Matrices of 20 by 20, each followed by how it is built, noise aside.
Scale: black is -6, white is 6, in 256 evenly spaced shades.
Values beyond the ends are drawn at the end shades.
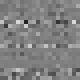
uneven rows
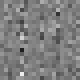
uneven columns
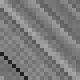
Toeplitz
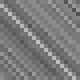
Toeplitz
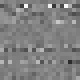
uneven rows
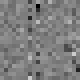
uneven columns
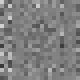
uneven columns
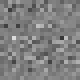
uneven rows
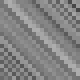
Toeplitz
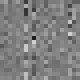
uneven columns
